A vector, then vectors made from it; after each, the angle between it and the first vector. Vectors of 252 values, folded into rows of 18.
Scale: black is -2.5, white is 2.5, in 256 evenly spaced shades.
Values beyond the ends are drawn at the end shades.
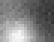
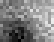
nearly opposite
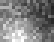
nearly parallel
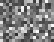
orthogonal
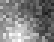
nearly parallel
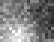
nearly parallel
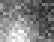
nearly parallel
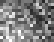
partly aligned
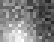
nearly parallel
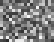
orthogonal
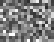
orthogonal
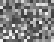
orthogonal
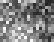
partly aligned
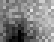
nearly opposite
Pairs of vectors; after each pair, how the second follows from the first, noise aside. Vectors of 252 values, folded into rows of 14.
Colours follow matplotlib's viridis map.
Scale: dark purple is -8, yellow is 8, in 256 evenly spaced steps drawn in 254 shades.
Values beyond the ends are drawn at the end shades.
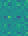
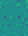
partly zeroed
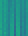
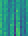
scaled up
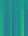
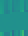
partly zeroed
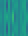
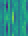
scaled up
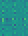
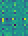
scaled up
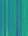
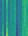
scaled up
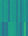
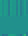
partly zeroed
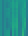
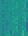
partly zeroed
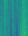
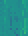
partly zeroed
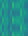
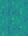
partly zeroed
